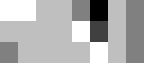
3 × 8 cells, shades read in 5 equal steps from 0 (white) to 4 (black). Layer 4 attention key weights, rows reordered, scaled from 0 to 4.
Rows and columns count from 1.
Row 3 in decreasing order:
2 2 1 1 1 1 1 0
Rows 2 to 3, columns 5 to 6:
0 3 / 1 0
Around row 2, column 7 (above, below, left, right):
1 1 3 2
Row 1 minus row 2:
-1 -1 0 0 2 1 0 0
